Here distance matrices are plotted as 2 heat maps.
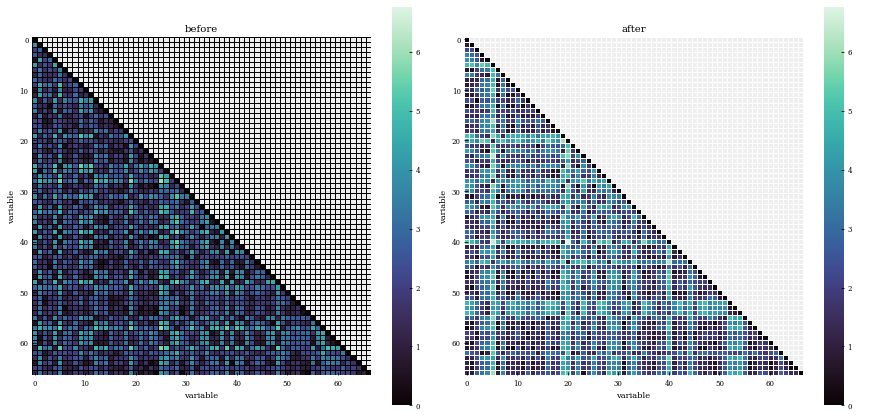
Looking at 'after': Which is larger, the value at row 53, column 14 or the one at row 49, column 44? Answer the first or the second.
the second
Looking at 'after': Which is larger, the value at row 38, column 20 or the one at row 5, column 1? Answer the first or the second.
the second
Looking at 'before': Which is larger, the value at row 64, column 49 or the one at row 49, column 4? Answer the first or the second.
the second
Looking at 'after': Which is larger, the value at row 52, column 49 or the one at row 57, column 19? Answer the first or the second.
the second
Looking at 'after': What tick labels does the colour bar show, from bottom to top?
0, 1, 2, 3, 4, 5, 6
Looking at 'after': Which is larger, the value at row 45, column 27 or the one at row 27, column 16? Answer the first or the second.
the first
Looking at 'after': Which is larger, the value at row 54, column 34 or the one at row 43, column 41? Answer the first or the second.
the first
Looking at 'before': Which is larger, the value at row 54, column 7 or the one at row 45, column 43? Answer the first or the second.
the second
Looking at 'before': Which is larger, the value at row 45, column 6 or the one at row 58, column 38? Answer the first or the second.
the first
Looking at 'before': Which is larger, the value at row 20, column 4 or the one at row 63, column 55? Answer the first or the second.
the second
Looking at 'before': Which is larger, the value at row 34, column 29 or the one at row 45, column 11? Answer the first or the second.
the second
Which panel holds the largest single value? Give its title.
after
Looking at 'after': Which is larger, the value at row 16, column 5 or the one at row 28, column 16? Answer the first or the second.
the first
